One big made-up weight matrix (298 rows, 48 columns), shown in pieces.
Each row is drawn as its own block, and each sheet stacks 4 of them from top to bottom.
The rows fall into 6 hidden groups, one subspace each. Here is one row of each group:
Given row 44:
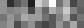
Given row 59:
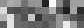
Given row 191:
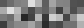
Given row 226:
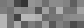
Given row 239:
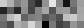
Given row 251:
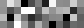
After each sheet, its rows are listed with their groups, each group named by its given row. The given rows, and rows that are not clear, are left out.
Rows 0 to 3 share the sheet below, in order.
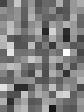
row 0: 251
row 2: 191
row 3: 251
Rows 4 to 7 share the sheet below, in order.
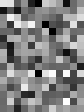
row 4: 239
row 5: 59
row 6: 44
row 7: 251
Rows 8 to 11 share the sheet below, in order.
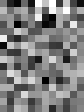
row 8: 44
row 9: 226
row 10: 239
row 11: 251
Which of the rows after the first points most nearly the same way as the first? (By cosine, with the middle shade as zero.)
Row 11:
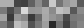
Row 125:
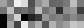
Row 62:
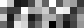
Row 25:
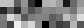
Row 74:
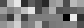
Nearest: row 62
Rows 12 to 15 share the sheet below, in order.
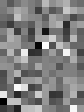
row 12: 59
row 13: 191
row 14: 226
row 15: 226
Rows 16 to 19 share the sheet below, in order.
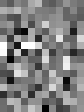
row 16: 239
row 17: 226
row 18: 59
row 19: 239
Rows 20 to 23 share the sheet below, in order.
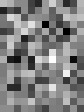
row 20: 239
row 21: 251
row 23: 44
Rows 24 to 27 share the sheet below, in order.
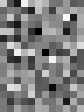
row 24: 251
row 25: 239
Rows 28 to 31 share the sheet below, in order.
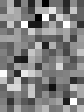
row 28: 191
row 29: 191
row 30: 226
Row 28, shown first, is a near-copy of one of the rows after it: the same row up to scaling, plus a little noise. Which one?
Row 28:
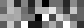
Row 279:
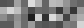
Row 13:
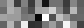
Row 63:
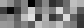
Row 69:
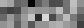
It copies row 13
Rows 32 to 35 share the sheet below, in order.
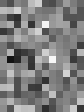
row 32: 239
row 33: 239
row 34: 44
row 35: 239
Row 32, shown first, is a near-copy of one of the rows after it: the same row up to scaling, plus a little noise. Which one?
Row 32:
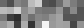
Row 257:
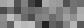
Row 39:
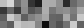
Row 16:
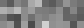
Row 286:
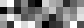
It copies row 16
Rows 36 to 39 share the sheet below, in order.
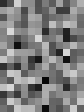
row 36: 251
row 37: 59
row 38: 239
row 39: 239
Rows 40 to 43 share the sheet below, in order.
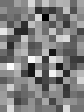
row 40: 191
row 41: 251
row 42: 191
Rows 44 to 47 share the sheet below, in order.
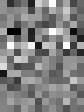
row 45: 44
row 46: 226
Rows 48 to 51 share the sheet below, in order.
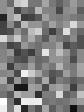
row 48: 226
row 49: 239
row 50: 226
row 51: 226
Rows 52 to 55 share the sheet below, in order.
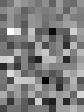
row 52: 251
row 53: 44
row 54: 239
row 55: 44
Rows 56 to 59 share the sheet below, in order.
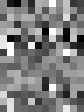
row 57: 59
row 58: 239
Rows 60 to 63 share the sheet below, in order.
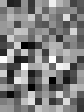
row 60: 44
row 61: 226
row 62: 251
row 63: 191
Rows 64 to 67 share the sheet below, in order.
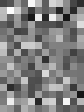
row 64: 191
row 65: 226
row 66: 191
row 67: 44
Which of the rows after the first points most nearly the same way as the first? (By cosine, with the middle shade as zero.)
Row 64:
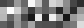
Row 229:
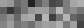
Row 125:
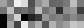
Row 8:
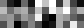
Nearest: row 8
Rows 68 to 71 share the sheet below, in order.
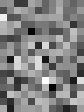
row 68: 226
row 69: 191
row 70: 239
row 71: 59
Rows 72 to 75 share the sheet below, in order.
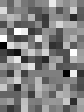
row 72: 59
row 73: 226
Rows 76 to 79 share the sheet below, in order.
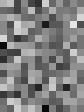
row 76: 239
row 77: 226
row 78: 251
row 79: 239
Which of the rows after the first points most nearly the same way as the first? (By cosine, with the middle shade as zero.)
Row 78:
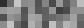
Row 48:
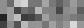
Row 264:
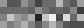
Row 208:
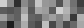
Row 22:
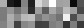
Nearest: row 48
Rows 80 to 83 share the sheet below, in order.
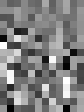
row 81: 226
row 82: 59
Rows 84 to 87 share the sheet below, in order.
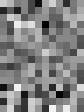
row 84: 239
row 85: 239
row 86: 191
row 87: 251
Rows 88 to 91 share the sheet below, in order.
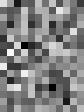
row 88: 251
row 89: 226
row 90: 226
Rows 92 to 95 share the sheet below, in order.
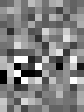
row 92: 191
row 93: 59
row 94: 226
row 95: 226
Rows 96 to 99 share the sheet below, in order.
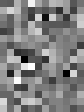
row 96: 191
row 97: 239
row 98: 251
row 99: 226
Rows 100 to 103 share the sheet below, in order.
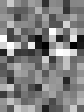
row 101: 59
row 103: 239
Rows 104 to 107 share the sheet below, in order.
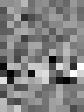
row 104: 226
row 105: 251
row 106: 59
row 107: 226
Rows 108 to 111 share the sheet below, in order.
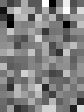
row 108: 59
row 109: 59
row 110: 226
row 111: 239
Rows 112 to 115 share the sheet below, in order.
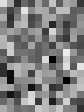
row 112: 251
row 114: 59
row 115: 191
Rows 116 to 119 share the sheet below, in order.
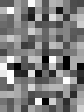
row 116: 191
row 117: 191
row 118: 59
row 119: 191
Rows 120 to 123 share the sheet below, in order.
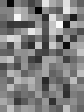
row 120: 59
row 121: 191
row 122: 239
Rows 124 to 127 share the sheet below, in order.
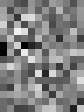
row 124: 226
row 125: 226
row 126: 191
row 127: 239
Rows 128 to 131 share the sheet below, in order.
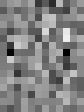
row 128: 44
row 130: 59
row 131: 251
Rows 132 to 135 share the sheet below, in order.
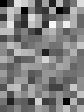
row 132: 251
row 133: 239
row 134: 251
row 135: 44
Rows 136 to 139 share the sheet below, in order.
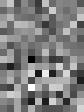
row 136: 239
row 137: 239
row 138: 191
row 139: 191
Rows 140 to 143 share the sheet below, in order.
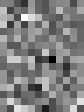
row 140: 226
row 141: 239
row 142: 44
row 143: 239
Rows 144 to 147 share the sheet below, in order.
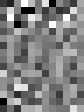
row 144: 251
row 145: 251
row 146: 226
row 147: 226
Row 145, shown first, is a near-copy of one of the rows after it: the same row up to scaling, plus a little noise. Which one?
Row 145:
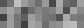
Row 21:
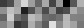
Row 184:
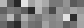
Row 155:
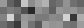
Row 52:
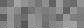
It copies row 52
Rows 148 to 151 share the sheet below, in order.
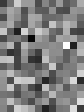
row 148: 251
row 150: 239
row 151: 239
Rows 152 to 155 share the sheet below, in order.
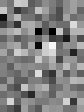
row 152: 226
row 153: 44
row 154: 44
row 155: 251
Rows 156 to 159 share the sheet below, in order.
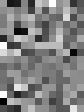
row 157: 226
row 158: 239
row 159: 226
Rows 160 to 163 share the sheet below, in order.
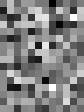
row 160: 59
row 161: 191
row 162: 239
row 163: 44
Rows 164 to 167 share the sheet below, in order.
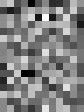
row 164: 191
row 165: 239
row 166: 226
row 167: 239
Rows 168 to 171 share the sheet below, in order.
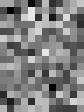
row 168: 191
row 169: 239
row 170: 191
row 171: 59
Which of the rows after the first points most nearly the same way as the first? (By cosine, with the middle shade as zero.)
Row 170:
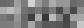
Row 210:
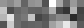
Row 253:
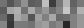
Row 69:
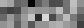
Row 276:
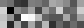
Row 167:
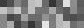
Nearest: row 253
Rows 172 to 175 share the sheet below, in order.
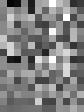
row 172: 44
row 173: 59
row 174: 44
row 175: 44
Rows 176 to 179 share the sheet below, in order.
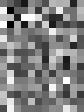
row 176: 226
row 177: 59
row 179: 59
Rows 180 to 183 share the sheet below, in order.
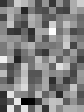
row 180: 251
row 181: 44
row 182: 251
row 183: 226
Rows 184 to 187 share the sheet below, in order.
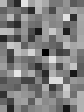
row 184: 251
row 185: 239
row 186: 59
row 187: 59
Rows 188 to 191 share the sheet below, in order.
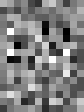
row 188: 239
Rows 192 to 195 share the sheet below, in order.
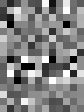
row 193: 239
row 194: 251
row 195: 226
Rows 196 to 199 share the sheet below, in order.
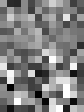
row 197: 239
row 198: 59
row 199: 59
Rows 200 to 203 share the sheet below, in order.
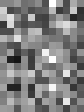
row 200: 59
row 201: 239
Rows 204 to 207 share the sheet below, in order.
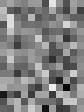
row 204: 59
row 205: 59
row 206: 59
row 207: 239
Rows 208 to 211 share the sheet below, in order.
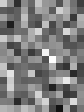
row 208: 251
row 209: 239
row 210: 59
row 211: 59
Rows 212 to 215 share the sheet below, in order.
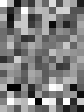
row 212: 251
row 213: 251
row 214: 251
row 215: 44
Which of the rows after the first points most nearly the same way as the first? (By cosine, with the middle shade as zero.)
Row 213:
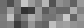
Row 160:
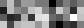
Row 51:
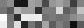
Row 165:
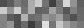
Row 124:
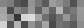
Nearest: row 165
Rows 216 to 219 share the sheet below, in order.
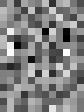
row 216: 239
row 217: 59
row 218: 191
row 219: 251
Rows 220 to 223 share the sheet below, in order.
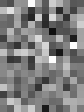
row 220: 191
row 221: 59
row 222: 44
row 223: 239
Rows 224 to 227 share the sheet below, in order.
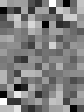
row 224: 239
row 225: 191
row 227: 226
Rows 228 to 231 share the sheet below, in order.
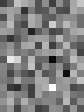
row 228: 251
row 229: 191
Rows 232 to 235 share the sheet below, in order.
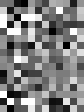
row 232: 226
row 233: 44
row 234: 226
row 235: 226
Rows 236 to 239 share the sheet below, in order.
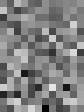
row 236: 226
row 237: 239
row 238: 226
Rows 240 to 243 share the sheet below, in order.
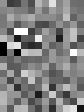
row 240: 44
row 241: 226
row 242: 226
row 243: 239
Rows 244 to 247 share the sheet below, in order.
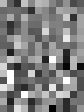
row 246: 59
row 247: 251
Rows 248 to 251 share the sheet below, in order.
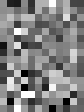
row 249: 226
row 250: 226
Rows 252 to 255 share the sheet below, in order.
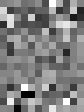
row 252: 59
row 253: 59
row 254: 44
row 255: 251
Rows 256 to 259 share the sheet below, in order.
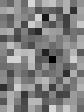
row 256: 191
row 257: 239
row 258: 44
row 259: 251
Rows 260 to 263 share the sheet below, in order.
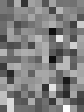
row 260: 239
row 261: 59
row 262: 59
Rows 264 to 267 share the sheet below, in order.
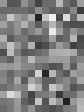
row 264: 44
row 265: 59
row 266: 191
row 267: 191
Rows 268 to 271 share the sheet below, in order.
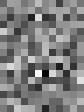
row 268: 44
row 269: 251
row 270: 191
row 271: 239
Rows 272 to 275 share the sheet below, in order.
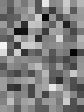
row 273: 226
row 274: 59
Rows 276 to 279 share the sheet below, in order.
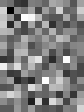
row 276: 226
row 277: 251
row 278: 239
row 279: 191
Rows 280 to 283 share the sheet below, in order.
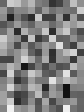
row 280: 44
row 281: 239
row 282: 251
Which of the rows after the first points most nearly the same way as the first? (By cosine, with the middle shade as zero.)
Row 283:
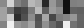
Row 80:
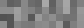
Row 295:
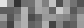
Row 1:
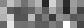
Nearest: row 1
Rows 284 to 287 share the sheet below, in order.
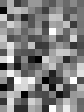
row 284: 226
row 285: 59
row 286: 239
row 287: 251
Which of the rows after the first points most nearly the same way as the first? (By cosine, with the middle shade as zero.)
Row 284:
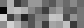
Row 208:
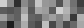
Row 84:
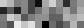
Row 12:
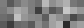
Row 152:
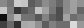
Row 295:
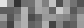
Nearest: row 295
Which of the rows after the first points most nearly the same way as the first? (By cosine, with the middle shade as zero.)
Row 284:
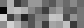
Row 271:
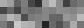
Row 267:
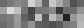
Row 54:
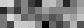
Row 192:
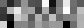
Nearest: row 267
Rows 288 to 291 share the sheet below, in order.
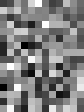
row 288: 239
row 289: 226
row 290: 191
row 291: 251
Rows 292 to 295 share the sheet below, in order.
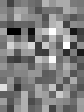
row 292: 59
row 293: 44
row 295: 251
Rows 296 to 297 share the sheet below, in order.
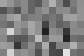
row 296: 239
